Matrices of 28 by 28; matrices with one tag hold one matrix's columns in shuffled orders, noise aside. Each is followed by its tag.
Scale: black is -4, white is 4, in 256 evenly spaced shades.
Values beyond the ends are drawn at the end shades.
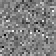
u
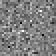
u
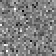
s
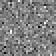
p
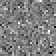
p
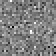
p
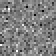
s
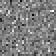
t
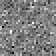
p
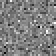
p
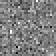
p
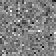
u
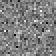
u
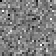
t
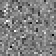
u
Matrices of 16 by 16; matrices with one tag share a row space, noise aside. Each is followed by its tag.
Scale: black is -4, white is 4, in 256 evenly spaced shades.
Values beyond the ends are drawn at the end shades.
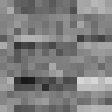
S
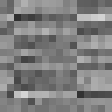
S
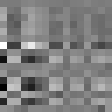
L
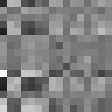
L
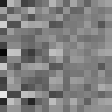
L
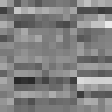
S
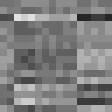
S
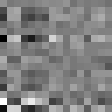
L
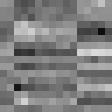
S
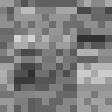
S
